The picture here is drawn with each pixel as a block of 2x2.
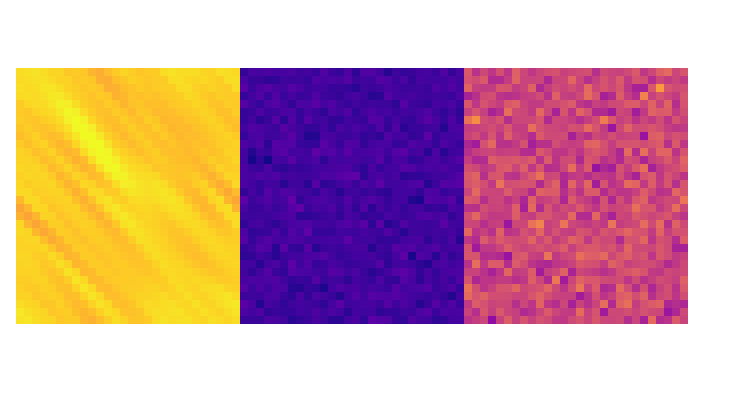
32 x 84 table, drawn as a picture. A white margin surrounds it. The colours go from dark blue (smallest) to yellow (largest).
It is made of 1 by 3 panels. Panel 1,1: very high, slanting down to the right, faint in contrast. Panel 1,2: very low, fine-grained, faint in contrast. Panel 1,3: middling, fine-grained.
